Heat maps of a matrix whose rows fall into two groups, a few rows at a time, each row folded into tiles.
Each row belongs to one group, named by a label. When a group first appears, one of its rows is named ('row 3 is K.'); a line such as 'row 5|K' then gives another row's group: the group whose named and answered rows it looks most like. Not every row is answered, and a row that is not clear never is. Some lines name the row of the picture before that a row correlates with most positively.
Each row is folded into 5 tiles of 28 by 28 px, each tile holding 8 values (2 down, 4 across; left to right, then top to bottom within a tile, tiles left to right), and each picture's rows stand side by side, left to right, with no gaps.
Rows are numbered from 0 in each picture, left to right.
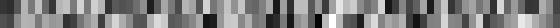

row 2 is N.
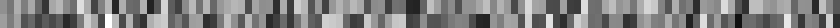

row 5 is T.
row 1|N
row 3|T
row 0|T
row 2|N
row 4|N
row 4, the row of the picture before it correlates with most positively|1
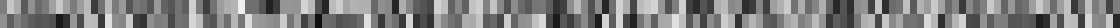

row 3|N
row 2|T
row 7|T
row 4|N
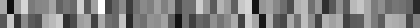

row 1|T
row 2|N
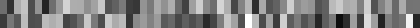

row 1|T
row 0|N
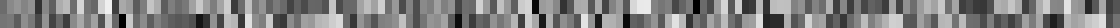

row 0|T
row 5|N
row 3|T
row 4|N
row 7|N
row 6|N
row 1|T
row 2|N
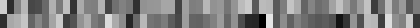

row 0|N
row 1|T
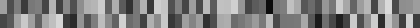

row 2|T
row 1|N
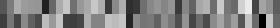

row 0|N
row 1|T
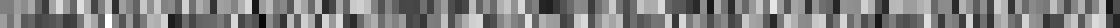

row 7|N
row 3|N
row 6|T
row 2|N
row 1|T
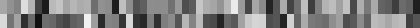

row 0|T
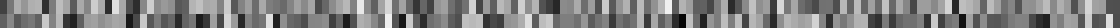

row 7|T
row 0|N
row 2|T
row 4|T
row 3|N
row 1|T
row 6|T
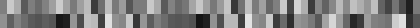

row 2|N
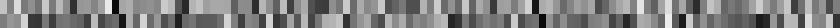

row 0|T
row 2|N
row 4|T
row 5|T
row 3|T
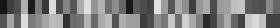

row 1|N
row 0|N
